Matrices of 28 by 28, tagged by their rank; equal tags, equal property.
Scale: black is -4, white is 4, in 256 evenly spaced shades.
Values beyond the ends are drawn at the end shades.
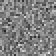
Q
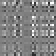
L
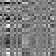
L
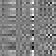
L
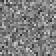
Q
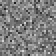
Q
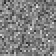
Q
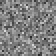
Q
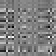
L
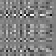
L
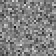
Q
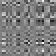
L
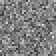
Q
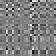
L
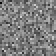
Q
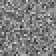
Q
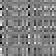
L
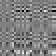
L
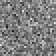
Q
